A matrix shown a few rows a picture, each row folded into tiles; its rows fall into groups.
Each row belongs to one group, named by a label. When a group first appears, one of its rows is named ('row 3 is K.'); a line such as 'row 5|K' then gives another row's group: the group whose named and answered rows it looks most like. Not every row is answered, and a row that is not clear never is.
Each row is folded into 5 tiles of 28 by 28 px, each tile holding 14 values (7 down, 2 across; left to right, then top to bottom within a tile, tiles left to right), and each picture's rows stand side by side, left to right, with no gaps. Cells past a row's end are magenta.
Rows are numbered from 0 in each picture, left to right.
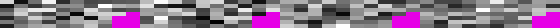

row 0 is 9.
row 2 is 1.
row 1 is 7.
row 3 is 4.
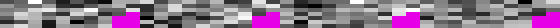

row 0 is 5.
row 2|4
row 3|1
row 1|9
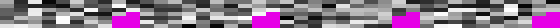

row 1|4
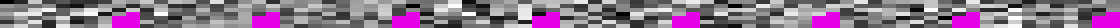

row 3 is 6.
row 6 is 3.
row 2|6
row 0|5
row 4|1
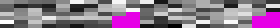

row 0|4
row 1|9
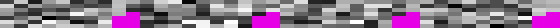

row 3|4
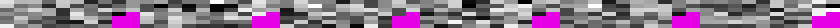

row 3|6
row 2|6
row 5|4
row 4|6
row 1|4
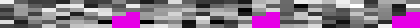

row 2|7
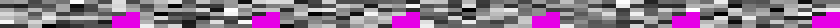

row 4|7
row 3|1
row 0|4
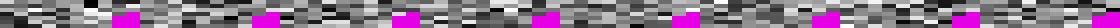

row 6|7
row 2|1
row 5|3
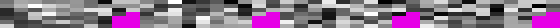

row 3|3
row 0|6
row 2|1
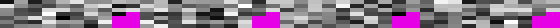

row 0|3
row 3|6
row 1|3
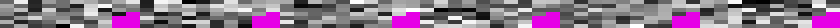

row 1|6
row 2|4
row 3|1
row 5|5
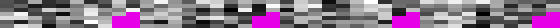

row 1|7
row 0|5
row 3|7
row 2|6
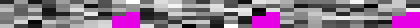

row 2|4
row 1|6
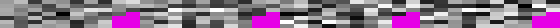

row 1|5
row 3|5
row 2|3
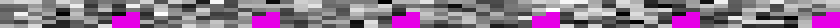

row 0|7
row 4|7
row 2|6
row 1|9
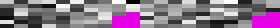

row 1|1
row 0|9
